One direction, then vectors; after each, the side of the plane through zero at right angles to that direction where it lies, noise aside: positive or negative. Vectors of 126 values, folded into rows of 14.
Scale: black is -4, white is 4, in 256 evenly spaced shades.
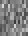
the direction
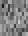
negative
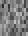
negative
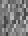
positive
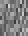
positive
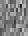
positive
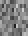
negative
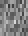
negative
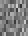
positive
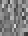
positive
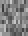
negative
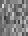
positive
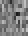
positive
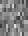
positive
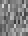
positive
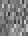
positive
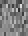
negative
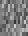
positive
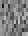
negative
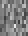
positive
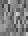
negative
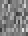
positive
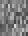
positive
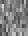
positive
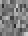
negative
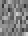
negative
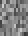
positive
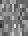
positive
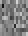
negative
